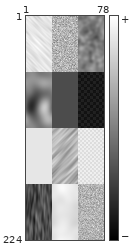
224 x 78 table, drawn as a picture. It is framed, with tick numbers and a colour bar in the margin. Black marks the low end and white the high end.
It is made of 4 by 3 panels. Panel 1,1: very high, slanting down to the right, faint in contrast. Panel 1,2: high, fine-grained. Panel 1,3: middling, blotchy. Panel 2,1: middling, smooth, strong in contrast. Panel 2,2: low, flat. Panel 2,3: very low, checkered, faint in contrast. Panel 3,1: very high, flat. Panel 3,2: high, slanting up to the right. Panel 3,3: very high, checkered, faint in contrast. Panel 4,1: low, streaked downward. Panel 4,2: very high, smooth, faint in contrast. Panel 4,3: high, fine-grained.
